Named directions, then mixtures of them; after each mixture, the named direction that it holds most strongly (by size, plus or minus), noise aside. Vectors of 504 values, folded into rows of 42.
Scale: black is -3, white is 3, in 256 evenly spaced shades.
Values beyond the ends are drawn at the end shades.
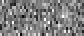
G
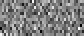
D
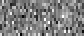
G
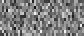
D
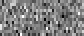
G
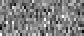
G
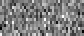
G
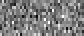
G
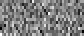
D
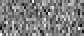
D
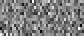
D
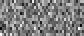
D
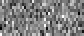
G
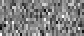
G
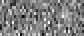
G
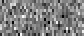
G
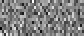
D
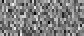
D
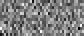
D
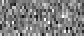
G
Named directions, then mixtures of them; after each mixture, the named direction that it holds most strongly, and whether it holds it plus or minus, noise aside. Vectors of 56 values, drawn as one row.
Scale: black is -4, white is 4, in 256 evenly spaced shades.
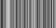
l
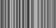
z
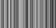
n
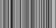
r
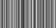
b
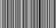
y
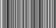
y, plus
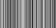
b, minus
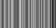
n, plus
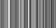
l, plus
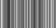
l, minus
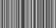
b, plus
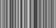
z, minus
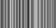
z, plus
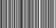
y, minus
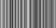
z, minus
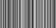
b, minus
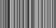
z, plus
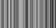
n, plus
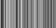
l, plus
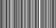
y, minus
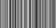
z, minus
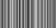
z, plus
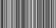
b, plus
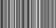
z, plus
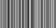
z, plus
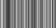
l, minus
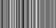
b, plus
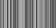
n, plus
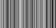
n, plus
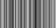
z, minus
